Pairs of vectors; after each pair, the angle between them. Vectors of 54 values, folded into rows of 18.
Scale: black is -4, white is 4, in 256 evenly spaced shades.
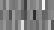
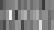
partly opposed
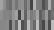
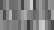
partly opposed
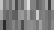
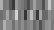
partly opposed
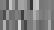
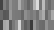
partly aligned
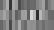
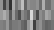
partly aligned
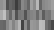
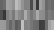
nearly opposite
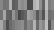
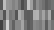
partly opposed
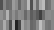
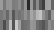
nearly opposite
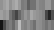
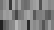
partly aligned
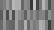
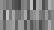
nearly opposite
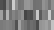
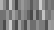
orthogonal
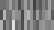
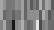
partly opposed
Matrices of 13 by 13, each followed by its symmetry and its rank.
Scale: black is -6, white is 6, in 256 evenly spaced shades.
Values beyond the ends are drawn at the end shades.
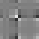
symmetric, rank one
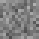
neither, full rank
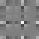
symmetric, rank one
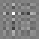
symmetric, rank one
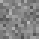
neither, full rank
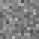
neither, full rank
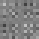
symmetric, rank two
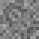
symmetric, full rank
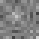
symmetric, rank two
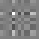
symmetric, rank one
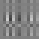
neither, rank one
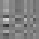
neither, rank one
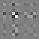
symmetric, rank two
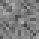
symmetric, full rank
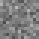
neither, full rank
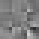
antisymmetric, rank two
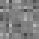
antisymmetric, rank two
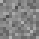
symmetric, full rank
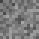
symmetric, full rank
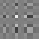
symmetric, rank one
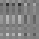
neither, rank one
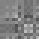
symmetric, rank two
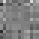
antisymmetric, rank two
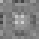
symmetric, rank two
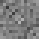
symmetric, full rank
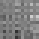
antisymmetric, rank two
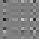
neither, rank one
